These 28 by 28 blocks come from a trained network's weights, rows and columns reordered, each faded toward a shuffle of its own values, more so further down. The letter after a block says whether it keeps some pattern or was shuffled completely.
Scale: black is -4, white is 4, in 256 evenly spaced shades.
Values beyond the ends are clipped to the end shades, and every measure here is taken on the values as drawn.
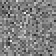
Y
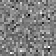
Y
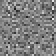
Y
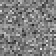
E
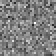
E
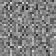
Y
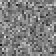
E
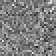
Y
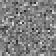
E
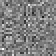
Y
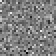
E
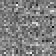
Y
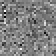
Y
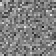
E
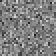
E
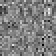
Y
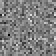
Y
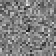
Y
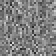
Y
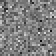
E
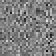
Y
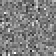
E
